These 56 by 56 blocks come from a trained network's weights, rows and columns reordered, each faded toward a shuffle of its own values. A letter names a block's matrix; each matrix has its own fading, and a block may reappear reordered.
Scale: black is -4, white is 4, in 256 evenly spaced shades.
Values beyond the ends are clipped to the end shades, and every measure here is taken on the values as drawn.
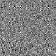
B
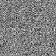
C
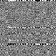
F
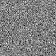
C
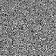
C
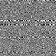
F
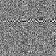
F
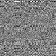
F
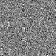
C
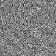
C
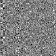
B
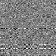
F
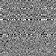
F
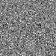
C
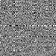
F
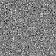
C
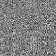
B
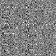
B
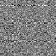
F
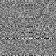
F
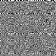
F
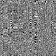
B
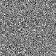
C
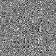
B
